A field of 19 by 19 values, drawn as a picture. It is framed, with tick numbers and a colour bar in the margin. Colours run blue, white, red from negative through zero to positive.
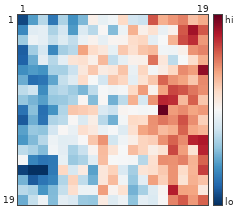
Odd rows or columns: none. Histogram: bell-shaped. Ninth with the highest average: middle right. Stripes: none. Slope: up to the right.
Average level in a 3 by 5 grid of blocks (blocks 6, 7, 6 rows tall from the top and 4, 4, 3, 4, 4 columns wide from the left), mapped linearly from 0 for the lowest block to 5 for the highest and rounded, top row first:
02334
02245
02335
